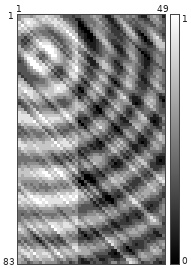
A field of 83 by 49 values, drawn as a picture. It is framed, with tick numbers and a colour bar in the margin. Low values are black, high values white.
Rings: centred on the top left. Seam: vertical, 40% of the way across, the left part higher. Average level on the scale: 50%.
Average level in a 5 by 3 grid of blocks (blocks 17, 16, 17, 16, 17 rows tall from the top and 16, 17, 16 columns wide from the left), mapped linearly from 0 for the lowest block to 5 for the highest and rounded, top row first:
410 | 311 | 410 | 511 | 310
